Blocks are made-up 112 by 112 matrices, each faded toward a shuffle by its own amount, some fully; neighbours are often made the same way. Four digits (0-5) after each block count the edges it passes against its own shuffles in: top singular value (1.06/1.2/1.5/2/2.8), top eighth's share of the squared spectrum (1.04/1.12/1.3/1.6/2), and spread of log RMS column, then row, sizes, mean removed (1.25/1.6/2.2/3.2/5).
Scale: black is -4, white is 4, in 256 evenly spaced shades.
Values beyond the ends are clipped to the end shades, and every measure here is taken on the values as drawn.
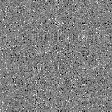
4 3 1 1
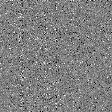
1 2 2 1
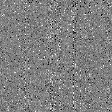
2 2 3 1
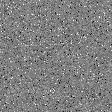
0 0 0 0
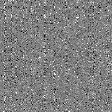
4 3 3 1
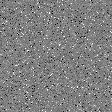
0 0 0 0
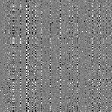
5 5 4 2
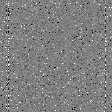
4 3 2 0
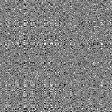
5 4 3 3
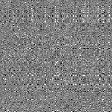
5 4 3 3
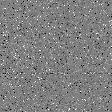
3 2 0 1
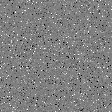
2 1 0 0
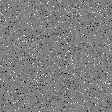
0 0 0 0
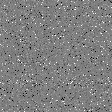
3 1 0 0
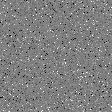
0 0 0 0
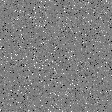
1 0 0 0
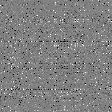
4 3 1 2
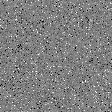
0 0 0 0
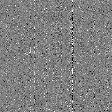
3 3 3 0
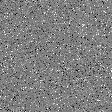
0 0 0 0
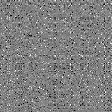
4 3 2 2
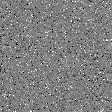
2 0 0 0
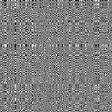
5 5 4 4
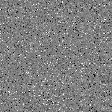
3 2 0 1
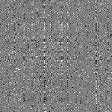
5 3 2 2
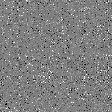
4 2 1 1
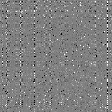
5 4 3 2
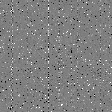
4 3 2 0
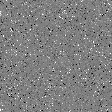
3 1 0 0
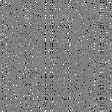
5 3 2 2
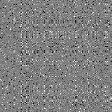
5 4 3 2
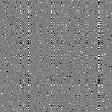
5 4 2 2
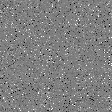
3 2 1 1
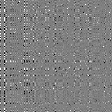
5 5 3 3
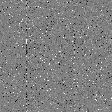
3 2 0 0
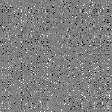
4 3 2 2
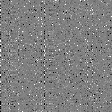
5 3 2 1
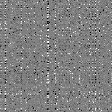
5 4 3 2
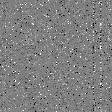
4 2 1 0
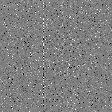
4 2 1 0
